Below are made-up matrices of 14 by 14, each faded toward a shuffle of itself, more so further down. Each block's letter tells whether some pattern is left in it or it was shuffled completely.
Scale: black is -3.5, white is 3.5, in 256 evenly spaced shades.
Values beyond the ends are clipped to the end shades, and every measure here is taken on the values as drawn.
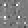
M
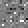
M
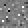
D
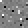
D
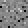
D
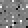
D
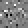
M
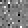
M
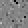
D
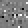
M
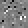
D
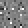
M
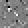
D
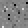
D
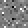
D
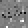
D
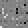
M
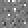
D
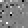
M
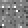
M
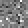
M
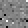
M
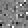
D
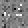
M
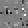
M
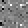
D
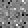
D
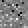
D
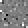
D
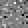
D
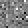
D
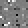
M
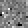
D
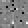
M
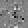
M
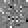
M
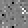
D
